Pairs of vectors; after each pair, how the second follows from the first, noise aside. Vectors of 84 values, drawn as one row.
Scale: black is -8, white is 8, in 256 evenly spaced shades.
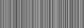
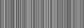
reversed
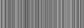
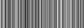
scaled up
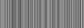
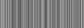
copied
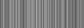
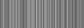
copied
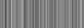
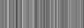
wrapped around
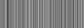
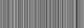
wrapped around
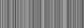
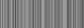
copied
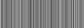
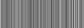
copied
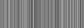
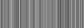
shuffled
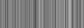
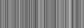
copied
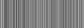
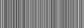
copied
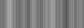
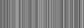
shuffled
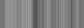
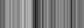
scaled up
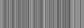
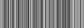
scaled up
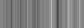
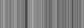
reversed
